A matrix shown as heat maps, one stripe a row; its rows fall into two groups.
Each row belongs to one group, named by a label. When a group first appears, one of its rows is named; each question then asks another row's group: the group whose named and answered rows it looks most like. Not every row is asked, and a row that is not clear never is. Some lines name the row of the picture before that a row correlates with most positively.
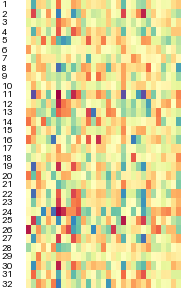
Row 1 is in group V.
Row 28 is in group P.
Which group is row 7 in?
P
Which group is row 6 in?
P
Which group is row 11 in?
V
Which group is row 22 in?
V
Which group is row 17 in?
V
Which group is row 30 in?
V
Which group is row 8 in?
P
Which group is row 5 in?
P
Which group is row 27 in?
V
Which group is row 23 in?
V
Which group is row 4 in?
V
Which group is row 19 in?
V
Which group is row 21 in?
P
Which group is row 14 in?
P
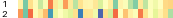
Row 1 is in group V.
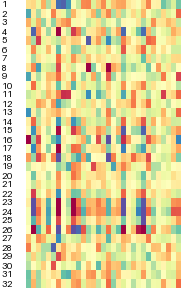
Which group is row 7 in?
V
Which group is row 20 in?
V
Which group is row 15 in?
V
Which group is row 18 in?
P
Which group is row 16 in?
P
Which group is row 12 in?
P
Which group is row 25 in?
V
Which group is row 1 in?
P
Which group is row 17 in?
V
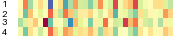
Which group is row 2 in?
V
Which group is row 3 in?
P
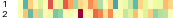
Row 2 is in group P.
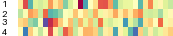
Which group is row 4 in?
V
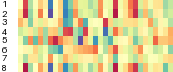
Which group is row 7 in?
V
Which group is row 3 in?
P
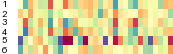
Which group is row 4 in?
V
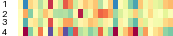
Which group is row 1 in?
V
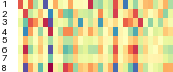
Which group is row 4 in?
V
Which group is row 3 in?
P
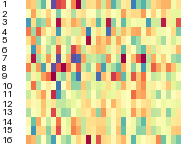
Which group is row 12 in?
P
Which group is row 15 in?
V
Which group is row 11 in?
P
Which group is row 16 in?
P
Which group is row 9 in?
P
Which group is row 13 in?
P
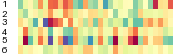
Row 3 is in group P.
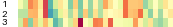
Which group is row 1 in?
P
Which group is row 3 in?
P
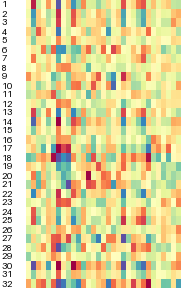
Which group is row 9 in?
P
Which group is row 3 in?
V
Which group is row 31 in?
V
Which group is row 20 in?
P
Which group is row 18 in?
P
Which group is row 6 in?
P
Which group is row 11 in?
P
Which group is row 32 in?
P
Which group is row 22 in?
V
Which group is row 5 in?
V
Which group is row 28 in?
P
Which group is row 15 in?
V
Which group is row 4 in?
P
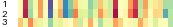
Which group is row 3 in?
P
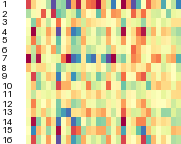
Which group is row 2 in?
P
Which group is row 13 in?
P
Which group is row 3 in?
V
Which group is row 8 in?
P
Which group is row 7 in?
P
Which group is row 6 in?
P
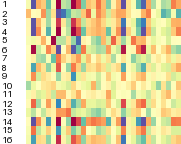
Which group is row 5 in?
P
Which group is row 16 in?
V
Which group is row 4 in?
V
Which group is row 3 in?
V
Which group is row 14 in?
V
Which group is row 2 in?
P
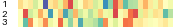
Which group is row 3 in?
P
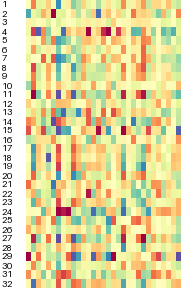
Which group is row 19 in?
V
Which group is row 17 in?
V
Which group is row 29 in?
P
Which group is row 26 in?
P
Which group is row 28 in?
V
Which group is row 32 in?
V
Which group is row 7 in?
P
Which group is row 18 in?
V
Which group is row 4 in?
P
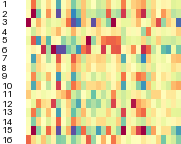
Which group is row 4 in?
V
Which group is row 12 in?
P
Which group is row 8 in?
V
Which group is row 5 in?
P
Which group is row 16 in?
P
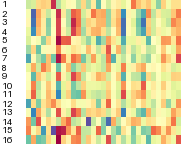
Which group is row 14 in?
P
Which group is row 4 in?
V
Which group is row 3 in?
V
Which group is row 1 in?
P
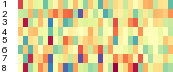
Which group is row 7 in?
P
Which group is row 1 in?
P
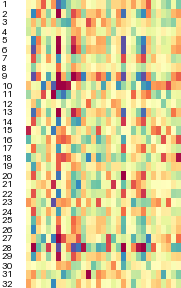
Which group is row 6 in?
V
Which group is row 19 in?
V
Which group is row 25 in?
V
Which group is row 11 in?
P
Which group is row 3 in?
P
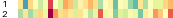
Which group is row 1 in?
V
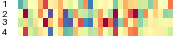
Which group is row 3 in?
P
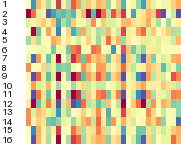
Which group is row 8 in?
P
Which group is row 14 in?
P
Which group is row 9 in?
V
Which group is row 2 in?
P
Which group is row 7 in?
V
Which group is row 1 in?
V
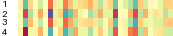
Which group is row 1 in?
V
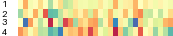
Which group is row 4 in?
P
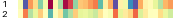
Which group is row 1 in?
V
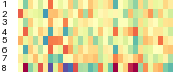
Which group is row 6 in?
V
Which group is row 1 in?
V
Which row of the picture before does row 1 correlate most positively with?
1
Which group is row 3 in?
V
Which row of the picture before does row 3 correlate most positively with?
1
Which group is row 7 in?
P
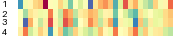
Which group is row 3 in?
V
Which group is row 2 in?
V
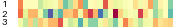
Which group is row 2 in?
P
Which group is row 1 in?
P
